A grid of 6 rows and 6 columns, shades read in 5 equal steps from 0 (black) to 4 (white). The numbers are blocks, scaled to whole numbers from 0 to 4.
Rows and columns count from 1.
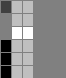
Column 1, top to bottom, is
1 2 2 0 0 0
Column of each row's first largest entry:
2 2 2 2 2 2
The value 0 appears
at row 4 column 1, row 5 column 1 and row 6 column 1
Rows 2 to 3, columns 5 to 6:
2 2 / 2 2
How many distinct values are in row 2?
2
